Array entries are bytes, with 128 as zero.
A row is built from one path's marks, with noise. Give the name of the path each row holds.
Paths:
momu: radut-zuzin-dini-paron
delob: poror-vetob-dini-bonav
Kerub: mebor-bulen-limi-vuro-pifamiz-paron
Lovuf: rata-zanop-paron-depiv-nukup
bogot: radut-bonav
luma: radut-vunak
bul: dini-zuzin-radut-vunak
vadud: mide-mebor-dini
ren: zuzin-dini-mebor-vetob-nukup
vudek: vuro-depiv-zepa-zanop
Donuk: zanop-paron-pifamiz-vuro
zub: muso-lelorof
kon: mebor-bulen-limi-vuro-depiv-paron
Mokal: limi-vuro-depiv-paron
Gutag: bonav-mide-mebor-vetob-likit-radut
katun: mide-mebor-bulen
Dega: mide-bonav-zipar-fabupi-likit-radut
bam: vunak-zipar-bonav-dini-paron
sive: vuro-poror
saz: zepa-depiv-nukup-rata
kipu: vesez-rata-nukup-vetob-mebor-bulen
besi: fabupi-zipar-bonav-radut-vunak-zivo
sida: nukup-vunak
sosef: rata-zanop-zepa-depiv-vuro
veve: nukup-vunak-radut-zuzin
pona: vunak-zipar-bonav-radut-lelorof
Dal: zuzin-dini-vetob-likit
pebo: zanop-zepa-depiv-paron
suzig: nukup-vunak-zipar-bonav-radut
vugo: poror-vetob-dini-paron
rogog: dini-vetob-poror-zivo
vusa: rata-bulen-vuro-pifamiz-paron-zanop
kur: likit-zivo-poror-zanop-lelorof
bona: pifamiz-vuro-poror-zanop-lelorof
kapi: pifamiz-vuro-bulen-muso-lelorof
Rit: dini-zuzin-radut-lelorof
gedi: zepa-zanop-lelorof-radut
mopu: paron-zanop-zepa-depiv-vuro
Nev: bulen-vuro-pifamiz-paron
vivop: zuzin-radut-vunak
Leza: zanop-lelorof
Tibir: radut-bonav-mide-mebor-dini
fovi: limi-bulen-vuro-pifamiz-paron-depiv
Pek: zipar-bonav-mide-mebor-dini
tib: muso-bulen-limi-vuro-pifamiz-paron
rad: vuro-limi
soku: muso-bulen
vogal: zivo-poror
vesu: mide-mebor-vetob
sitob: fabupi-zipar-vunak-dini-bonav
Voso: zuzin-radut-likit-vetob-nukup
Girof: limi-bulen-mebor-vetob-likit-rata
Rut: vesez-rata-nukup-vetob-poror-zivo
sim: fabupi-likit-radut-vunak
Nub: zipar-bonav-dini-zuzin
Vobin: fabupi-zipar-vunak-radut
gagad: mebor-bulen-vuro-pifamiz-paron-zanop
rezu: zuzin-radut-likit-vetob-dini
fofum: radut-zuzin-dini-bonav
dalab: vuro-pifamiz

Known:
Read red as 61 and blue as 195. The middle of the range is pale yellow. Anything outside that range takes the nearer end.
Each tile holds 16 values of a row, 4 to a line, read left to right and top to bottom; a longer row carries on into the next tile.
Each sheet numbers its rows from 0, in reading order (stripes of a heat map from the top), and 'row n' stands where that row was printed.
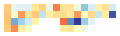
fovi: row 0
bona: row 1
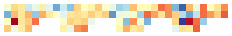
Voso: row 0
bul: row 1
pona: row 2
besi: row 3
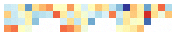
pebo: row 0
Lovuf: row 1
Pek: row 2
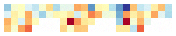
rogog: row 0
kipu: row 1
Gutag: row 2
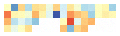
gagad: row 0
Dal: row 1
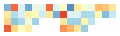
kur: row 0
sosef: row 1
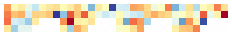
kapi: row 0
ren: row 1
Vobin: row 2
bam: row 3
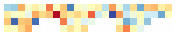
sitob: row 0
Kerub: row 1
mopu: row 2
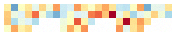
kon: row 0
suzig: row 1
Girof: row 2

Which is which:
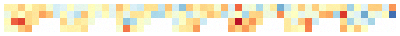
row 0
veve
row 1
vogal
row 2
Mokal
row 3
luma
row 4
Rut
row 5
sim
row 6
vusa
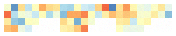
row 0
vudek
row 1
delob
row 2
zub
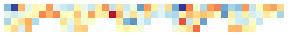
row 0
Dega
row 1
Nub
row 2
Donuk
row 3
Tibir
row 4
gedi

